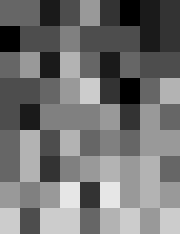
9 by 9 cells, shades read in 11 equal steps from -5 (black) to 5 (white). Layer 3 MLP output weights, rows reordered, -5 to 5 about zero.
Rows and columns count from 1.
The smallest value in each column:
-5 -4 -4 -2 -3 -4 -5 -4 -3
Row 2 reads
-5 -2 -2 0 -2 -2 -2 -4 -3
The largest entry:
4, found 2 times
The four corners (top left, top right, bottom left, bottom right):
-1 -3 3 3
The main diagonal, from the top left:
-1 -2 -4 1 0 0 1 2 3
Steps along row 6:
up down up down up down up same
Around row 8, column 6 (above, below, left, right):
2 2 -3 1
